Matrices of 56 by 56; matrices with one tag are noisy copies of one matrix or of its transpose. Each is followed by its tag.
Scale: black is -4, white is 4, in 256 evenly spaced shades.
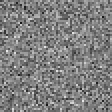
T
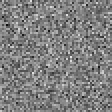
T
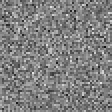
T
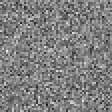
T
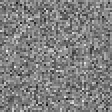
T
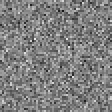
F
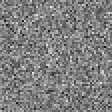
T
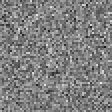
T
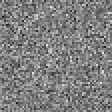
T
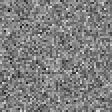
F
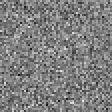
T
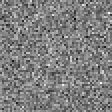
T
